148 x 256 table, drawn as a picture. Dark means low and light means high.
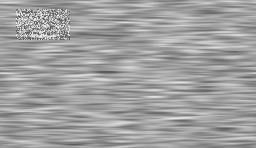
Grain: streaks across. Odd patch: rougher, in the top left. Roughest part: top left.
